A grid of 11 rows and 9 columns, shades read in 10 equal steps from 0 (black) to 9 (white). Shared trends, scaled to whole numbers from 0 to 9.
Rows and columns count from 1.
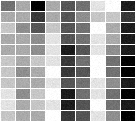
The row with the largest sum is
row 8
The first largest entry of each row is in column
8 7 7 4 4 7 4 4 4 7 4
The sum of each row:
41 44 45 47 43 47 45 48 46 47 46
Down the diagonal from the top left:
4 6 3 8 1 4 9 5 0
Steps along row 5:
same down up down up up down down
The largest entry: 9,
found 8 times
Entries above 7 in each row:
2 0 1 2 2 2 2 2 3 3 2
